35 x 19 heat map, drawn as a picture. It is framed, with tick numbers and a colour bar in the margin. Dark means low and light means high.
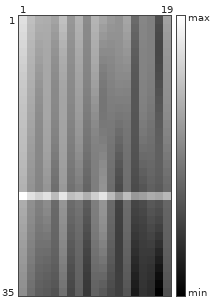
Mirror symmetry: none. Slope: up to the top left. Average level on the scale: 50%. Odd lines: row 23. Ninth with the lowest average: bottom right.
